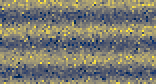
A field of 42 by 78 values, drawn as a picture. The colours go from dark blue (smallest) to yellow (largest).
Seam: none. Stripes: horizontal, repeating 3 times. Slope: none. Average level on the scale: 50%. Histogram: bell-shaped.
